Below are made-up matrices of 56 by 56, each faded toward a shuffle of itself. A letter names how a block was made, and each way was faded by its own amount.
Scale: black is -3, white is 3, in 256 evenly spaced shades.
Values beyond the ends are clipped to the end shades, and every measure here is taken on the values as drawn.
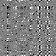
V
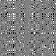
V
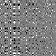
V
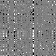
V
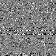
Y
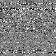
Y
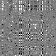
V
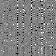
V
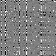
V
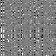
V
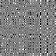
V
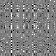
V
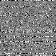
Y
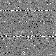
Y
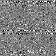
Y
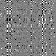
V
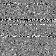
Y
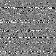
Y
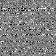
Y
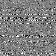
Y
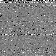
Y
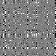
V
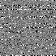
Y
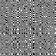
V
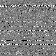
Y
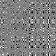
V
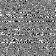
Y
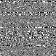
Y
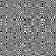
V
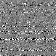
Y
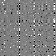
V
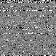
Y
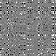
V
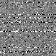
Y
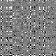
V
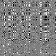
V
